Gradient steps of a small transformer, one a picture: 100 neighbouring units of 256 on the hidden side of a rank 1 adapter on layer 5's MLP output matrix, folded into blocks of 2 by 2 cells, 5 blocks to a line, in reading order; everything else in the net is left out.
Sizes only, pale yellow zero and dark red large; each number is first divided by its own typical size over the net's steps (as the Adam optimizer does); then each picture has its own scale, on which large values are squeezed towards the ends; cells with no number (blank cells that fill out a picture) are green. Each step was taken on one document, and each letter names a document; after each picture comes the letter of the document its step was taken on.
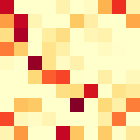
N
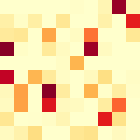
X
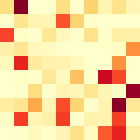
N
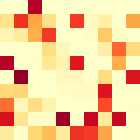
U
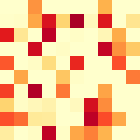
U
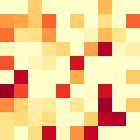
U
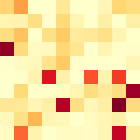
N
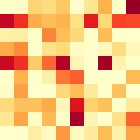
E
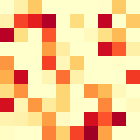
U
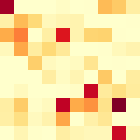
N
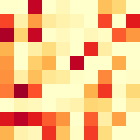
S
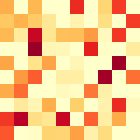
S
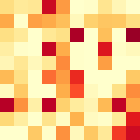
E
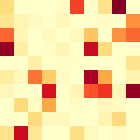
X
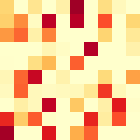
S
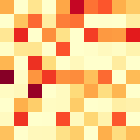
N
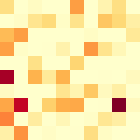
X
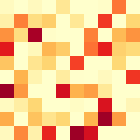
S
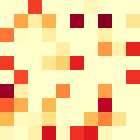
U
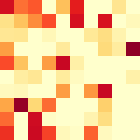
U
